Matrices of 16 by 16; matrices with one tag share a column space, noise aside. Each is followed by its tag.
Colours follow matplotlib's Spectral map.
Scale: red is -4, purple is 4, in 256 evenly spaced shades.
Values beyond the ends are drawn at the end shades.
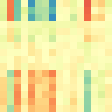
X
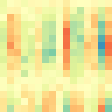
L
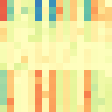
X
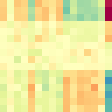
X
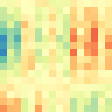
L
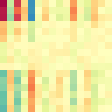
X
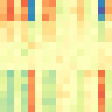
X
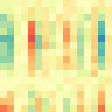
L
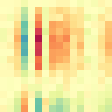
L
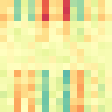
X
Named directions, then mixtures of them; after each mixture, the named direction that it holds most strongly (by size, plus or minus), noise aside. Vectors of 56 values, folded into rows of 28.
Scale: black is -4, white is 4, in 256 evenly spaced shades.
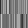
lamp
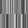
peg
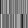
lamp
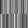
lamp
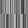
peg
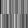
lamp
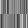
lamp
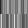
lamp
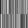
lamp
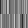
lamp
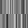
peg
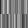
lamp
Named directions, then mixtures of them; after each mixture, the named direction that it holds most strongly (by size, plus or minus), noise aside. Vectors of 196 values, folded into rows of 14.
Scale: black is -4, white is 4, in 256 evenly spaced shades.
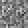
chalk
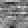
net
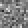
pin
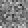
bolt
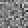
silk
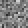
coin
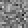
silk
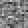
net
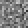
silk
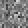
coin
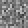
chalk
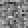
net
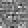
bolt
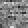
net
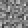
coin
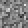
chalk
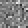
silk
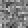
net
